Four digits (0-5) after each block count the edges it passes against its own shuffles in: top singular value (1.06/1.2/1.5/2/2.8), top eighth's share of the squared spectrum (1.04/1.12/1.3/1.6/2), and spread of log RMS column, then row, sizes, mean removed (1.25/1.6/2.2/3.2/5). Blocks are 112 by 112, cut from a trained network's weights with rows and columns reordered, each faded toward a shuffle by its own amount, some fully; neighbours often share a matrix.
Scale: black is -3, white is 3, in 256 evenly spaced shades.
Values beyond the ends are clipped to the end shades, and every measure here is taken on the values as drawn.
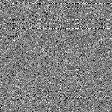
4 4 1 3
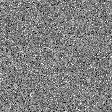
0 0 0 0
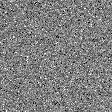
0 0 0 0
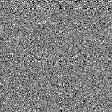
4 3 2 2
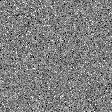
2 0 0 0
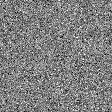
0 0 0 0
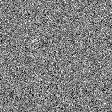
2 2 0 0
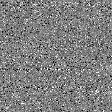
3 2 0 2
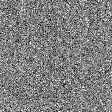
2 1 0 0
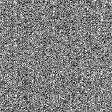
3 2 0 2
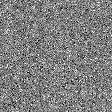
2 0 0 0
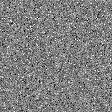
2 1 0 0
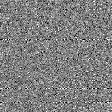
4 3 1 2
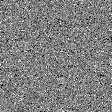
2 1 0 1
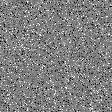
0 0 0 0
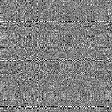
5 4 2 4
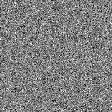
3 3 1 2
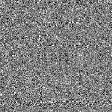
4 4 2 3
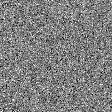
2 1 0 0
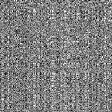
4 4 1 3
